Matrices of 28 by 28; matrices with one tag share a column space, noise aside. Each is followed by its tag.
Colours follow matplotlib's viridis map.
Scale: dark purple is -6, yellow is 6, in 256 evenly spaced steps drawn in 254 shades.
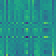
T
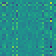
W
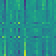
T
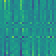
T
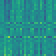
T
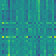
T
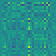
W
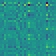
W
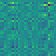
W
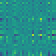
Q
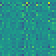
W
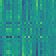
T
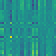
T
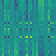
T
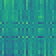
T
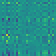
Q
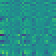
Q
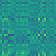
Q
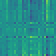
T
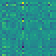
W
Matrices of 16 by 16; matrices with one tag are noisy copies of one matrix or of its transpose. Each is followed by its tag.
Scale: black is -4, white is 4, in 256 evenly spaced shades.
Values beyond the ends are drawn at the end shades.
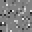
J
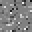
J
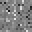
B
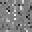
B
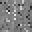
B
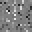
B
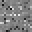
B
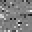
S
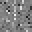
B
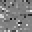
S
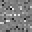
B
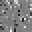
S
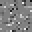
J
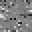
S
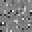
J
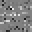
B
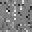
B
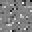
J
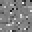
J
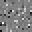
J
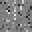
B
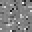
J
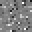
J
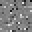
J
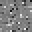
J
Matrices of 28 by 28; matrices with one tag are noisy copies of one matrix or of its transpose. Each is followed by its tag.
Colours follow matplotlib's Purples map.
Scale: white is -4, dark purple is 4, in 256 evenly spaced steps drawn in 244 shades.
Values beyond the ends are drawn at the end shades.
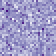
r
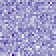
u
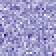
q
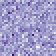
u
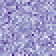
u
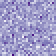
u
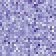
q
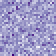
u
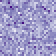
r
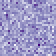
q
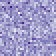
r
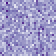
r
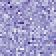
r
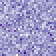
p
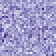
q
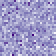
u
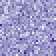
p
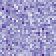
r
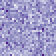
r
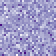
p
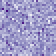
r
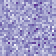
q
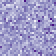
p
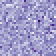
p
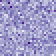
r
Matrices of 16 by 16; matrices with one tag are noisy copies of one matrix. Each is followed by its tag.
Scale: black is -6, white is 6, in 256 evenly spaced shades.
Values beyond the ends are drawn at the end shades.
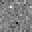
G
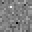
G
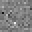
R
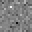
G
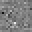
R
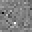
R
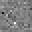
R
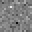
G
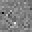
R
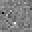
R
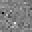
R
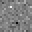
G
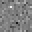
G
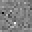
R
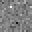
G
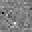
R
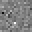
R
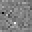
R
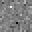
G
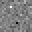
G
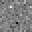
G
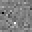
R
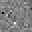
R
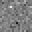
G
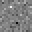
G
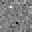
G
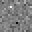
G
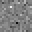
G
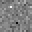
G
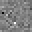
R
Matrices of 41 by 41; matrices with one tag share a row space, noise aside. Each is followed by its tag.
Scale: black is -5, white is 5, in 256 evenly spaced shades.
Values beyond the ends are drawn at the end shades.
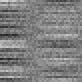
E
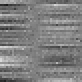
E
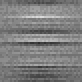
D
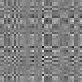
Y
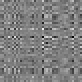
Y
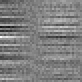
E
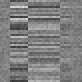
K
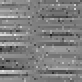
E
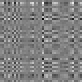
Y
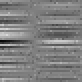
E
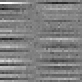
E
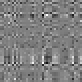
Y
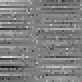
E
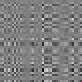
Y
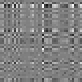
Y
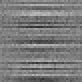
D
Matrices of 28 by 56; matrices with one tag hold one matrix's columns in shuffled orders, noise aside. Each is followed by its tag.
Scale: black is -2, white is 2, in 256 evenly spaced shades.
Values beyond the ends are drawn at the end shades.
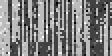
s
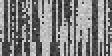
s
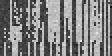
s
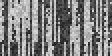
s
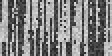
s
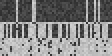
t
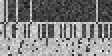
t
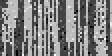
s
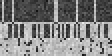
t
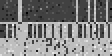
t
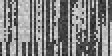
s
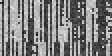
s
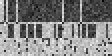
t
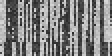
s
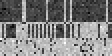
t
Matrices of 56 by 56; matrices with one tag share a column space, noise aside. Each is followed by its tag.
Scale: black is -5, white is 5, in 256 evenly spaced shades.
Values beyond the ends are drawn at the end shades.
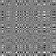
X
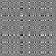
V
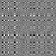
V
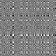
V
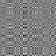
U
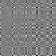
U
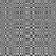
U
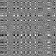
V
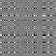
V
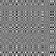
X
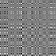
U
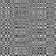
U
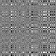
X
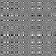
V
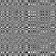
X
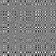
X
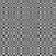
U
